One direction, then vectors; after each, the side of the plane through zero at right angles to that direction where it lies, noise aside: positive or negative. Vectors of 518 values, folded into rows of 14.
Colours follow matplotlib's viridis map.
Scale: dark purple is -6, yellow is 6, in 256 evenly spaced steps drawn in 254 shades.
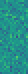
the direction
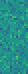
positive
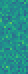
positive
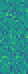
positive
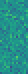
positive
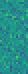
positive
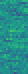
positive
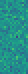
positive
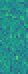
positive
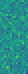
positive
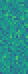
positive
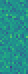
positive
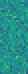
positive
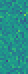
positive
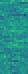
positive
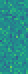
negative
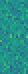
positive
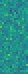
positive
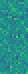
negative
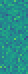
negative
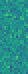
positive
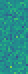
negative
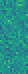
positive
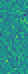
negative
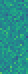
negative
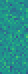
positive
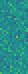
negative
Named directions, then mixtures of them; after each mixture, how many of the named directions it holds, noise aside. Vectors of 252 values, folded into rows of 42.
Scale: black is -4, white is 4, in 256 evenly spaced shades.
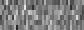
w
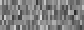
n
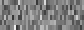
two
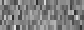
two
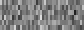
one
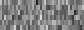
one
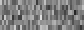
one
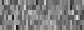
two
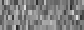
two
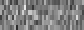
one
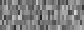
one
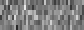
one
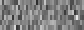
two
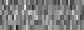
one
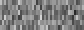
one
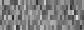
two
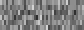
two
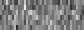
one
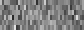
two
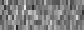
one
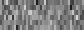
two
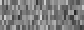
one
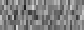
one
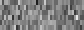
two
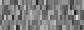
two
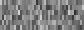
one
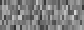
one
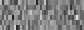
two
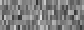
one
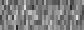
one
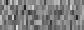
one
